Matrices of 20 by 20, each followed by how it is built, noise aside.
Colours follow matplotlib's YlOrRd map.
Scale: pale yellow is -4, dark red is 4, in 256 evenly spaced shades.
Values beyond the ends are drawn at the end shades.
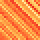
Toeplitz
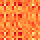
low rank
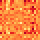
low rank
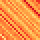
Toeplitz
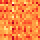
low rank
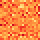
low rank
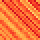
Toeplitz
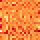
low rank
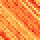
Toeplitz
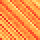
Toeplitz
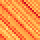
Toeplitz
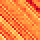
Toeplitz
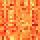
low rank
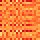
low rank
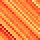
Toeplitz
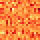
low rank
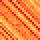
Toeplitz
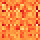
low rank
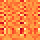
low rank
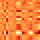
low rank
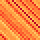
Toeplitz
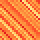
Toeplitz
